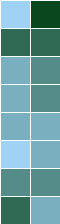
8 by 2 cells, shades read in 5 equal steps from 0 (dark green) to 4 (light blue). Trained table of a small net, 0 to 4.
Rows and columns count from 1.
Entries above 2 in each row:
1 0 1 1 2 2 0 1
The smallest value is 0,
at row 1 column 2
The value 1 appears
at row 2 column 1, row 2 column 2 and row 8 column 1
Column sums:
21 16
